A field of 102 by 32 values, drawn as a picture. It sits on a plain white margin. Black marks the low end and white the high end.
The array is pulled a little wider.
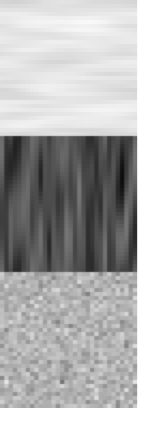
It is made of 3 by 1 panels. Panel 1,1: very high, streaked across, faint in contrast. Panel 2,1: low, streaked downward. Panel 3,1: high, fine-grained.
